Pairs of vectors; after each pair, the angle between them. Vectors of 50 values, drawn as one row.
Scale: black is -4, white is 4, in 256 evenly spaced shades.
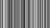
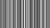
partly opposed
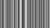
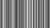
orthogonal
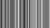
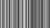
nearly opposite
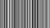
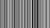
nearly parallel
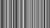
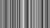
orthogonal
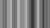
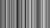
partly opposed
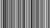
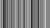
nearly parallel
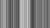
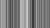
nearly parallel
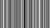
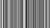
partly opposed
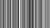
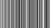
orthogonal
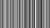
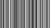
orthogonal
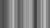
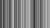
partly aligned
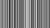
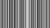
nearly parallel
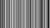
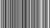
nearly opposite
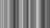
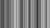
nearly opposite
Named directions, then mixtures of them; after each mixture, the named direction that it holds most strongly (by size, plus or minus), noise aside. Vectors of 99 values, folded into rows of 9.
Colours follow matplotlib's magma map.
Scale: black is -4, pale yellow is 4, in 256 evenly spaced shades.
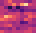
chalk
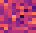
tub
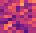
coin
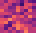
coin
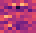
chalk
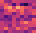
chalk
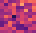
coin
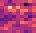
chalk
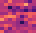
chalk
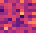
tub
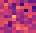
coin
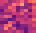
coin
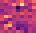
coin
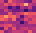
chalk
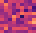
tub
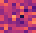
tub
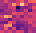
coin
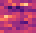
chalk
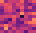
tub
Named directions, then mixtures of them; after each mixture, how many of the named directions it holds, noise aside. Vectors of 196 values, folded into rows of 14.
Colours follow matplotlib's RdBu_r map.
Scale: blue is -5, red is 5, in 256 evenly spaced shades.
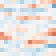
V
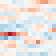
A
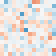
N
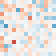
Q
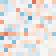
three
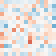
three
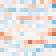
one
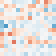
three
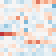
three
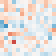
three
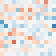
two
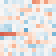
two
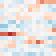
two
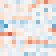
three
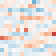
three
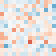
three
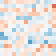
three
